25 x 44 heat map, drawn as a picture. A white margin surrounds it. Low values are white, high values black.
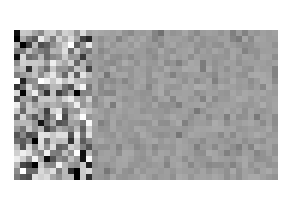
Seam: vertical, 30% of the way across, the right part calmer. Stripes: none. Histogram: skewed, a long tail of high values. Grain: fine. Average level on the scale: 40%.
